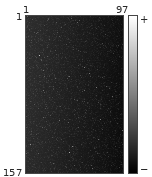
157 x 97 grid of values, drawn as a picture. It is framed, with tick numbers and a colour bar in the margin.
No row or column stands out. The field climbs toward the left. On average the colour sits 10% of the way up the scale. No regular stripes run through it. The grain is fine, like static.
